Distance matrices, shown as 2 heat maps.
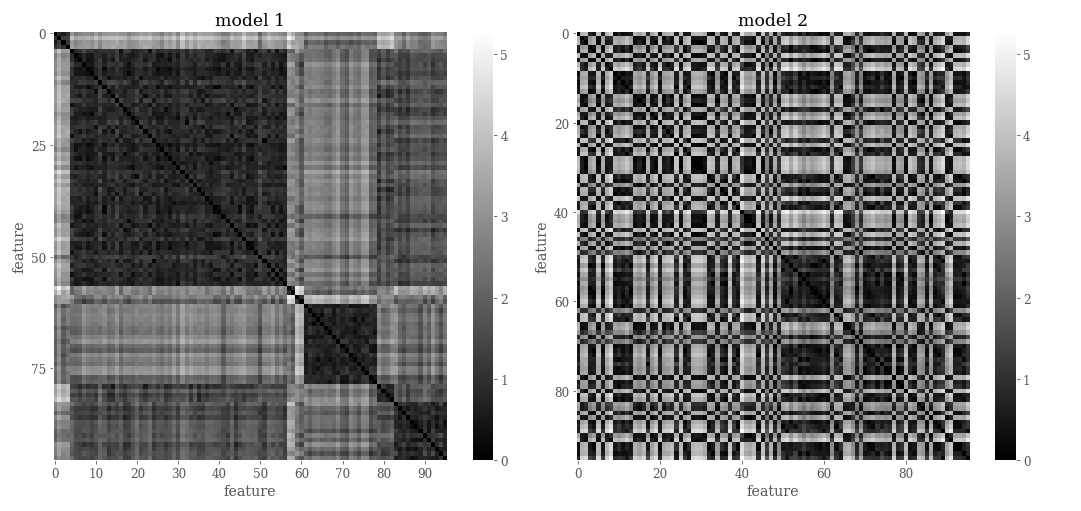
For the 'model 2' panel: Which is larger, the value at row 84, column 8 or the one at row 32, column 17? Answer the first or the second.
the first
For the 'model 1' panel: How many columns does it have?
96
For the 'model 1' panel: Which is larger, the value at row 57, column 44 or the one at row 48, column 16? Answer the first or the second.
the first
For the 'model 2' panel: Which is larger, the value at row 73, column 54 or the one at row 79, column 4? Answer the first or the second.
the second
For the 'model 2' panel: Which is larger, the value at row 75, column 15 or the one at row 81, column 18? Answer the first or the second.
the second
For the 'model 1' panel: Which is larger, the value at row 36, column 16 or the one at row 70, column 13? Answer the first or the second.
the second
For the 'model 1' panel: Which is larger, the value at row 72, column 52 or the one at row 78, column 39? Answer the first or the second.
the first
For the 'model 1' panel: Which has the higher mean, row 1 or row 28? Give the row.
1
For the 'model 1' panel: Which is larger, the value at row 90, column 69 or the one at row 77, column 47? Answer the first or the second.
the first
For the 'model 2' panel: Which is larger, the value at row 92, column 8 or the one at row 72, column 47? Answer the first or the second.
the first
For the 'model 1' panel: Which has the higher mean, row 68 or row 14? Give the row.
68
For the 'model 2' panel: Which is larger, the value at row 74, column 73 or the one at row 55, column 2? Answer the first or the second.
the second
